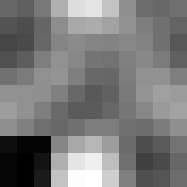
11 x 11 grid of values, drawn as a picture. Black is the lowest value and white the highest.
An odd patch, lower than its surroundings, sits in the bottom left. On average the colour sits 50% of the way up the scale. The bottom left is the ninth with the lowest average. The bottom left is the roughest part. The ninth with the highest average is the bottom middle.
